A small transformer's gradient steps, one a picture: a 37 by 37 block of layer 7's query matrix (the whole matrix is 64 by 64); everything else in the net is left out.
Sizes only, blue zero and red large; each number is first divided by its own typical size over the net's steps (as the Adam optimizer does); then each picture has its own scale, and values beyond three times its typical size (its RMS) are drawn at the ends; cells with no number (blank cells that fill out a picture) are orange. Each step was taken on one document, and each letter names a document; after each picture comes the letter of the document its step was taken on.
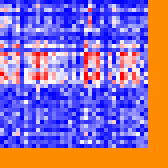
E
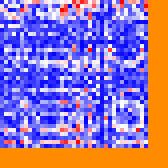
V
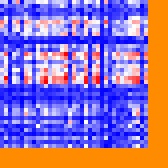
E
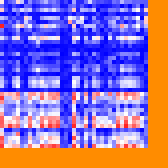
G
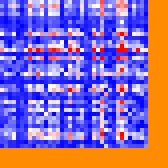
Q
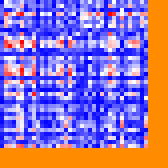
V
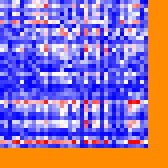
E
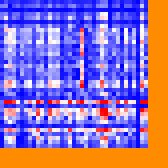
Q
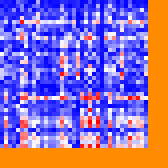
E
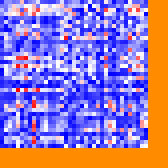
V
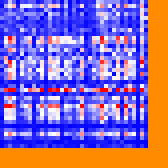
Q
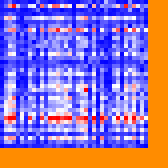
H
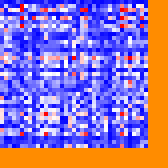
V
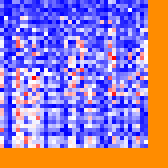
G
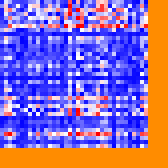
Q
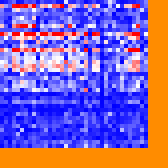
V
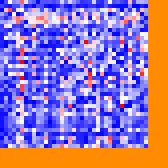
E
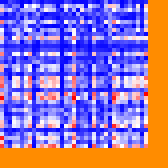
G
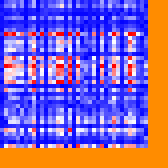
H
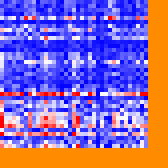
G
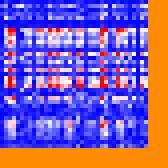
Q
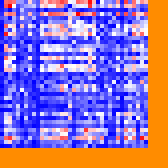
V
